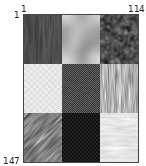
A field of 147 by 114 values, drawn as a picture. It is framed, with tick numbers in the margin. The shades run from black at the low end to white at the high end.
It is made of 3 by 3 panels. Panel 1,1: low, streaked downward, faint in contrast. Panel 1,2: high, smooth. Panel 1,3: low, blotchy. Panel 2,1: very high, checkered, faint in contrast. Panel 2,2: low, checkered. Panel 2,3: high, streaked downward. Panel 3,1: middling, slanting up to the right. Panel 3,2: very low, checkered, faint in contrast. Panel 3,3: very high, streaked across, faint in contrast.
